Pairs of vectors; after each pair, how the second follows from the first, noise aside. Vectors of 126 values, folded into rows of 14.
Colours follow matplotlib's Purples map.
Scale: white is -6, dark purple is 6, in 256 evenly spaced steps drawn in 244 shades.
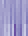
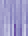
copied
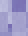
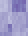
copied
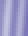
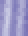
copied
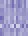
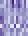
scaled up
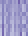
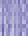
copied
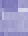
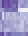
scaled up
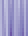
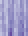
copied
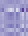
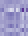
copied
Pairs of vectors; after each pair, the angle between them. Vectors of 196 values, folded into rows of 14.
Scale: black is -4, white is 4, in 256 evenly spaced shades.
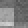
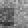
nearly opposite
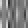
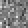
partly aligned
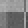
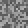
orthogonal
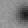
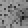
partly aligned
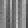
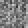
partly opposed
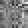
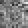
nearly parallel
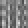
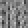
nearly opposite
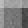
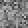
orthogonal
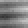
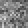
partly opposed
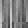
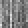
nearly parallel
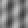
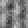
nearly parallel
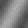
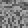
orthogonal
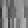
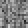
partly opposed
